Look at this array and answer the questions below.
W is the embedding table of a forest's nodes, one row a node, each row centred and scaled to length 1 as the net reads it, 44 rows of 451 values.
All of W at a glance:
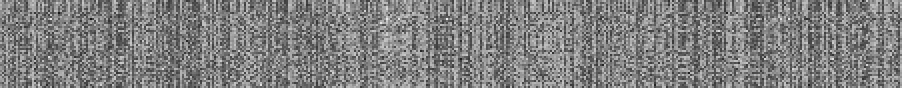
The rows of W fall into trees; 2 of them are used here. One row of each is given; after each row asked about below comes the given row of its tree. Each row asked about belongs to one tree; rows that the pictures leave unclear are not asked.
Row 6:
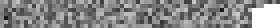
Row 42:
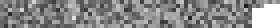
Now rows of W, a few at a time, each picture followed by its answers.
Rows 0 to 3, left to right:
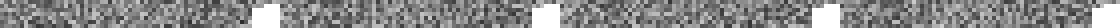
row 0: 42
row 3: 42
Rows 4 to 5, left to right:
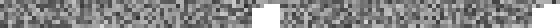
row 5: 42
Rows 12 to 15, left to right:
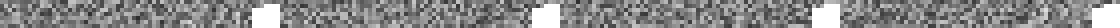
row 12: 6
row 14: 42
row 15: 6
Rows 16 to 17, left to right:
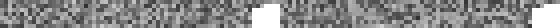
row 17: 42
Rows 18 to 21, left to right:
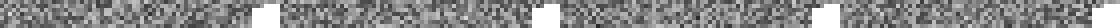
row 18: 42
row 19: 42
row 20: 42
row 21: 42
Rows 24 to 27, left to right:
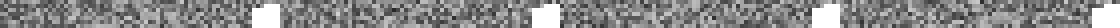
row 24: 42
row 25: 6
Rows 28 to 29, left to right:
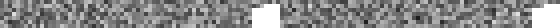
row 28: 6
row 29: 6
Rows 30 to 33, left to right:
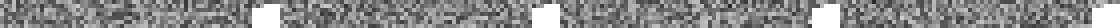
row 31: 6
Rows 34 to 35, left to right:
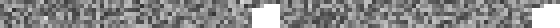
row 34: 6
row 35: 6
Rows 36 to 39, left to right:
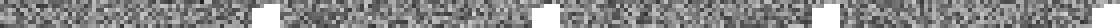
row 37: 6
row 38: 42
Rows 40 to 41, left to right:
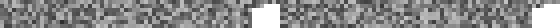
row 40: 6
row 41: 42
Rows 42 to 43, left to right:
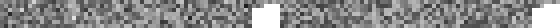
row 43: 42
